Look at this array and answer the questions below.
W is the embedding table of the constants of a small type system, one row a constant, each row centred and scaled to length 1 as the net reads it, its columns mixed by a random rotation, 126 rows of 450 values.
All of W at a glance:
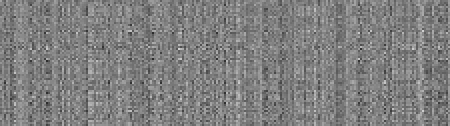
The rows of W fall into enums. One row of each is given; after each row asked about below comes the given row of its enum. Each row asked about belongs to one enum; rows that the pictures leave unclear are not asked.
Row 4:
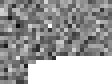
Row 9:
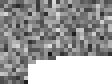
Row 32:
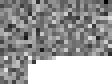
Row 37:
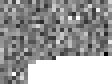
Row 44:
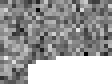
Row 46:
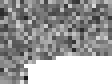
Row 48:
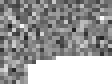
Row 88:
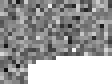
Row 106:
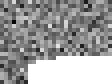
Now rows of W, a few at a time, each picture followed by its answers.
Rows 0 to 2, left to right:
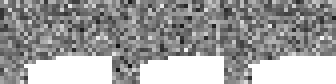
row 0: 46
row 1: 88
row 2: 46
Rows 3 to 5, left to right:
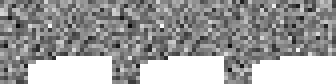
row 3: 4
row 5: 88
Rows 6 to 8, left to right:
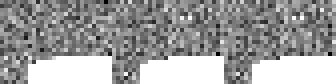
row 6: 32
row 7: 37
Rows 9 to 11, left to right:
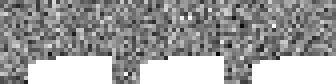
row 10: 37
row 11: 4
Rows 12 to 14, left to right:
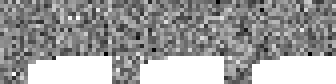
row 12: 37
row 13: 32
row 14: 44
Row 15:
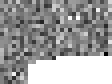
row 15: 37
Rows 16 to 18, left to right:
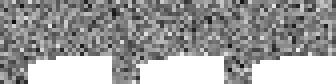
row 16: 106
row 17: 46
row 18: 88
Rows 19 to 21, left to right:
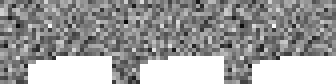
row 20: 106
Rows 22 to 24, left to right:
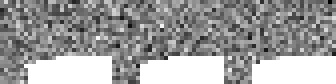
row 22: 46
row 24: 32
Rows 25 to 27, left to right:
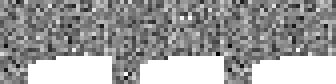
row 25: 88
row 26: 37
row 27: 88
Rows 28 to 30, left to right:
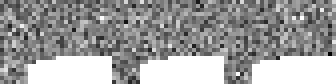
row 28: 48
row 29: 106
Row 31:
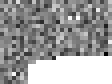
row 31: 37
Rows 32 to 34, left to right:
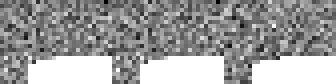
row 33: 32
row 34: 4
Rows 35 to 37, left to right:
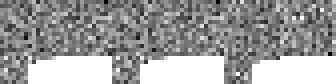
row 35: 32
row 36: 32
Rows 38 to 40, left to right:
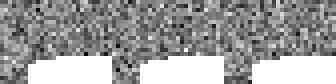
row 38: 44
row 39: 88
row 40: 9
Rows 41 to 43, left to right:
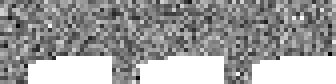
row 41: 4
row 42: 46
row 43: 37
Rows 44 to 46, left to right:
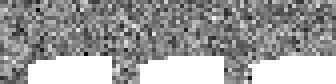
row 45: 48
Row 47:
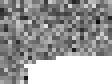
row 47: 46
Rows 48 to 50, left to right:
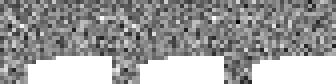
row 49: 48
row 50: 106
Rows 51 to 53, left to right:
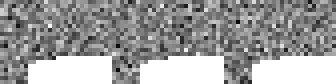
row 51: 4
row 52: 88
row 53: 106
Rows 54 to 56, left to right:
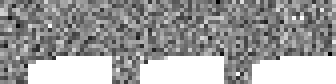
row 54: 4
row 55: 32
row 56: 37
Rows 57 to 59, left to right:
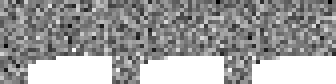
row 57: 88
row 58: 32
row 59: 32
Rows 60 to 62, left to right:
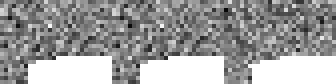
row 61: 4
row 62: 46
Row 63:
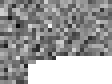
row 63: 4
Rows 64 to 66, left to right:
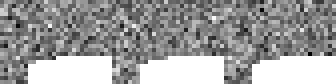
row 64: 4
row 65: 48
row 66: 44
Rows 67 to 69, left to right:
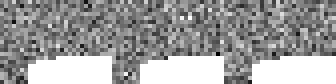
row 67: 106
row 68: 37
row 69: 9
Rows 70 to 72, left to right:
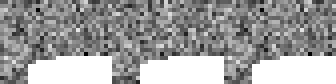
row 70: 44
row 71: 9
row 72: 44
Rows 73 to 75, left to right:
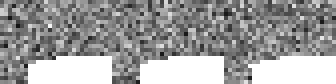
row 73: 4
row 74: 9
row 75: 46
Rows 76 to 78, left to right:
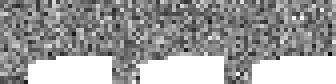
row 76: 9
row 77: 46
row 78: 37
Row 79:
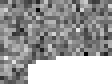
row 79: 44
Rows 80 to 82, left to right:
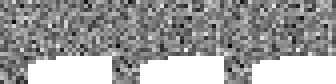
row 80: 106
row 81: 88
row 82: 88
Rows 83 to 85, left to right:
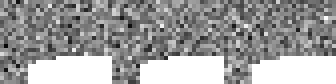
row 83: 88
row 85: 48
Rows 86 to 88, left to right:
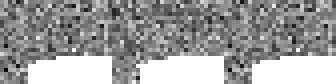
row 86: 88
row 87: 46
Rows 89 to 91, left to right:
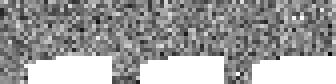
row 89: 46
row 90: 9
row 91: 37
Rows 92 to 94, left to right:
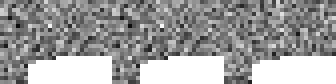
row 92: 4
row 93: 4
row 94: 9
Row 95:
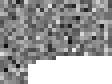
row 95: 88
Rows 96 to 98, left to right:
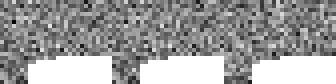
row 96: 106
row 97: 106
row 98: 9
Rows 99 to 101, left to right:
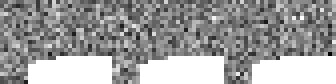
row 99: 9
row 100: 48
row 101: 37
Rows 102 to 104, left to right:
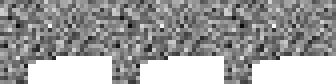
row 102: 4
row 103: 4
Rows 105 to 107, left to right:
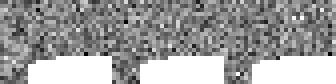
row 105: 44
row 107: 37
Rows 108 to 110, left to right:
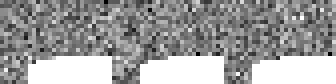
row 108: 32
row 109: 44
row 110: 37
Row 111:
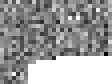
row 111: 37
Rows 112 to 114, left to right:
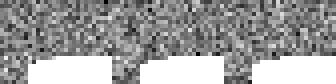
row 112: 32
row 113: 44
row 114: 9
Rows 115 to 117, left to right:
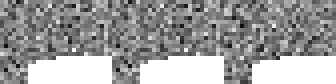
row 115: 88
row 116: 88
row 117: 4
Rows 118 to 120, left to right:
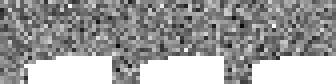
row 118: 46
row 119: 88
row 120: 4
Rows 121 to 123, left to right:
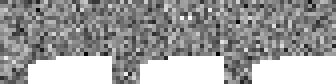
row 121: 44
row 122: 37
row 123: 106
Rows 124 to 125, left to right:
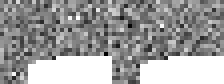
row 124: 37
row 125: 4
